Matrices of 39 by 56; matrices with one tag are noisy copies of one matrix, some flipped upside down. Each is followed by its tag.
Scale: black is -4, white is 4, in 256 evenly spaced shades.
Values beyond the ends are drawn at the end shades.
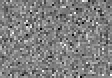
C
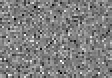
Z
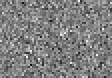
C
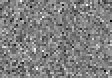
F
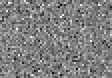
Z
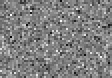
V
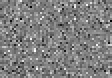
F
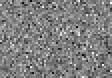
C
